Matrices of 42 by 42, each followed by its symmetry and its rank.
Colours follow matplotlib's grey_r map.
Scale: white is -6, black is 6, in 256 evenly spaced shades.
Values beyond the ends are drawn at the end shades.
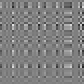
neither, rank one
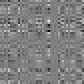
neither, rank two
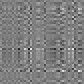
neither, rank two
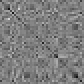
symmetric, rank five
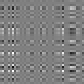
neither, rank one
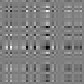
symmetric, rank one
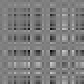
symmetric, rank one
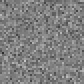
neither, full rank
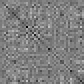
symmetric, rank five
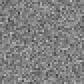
neither, full rank
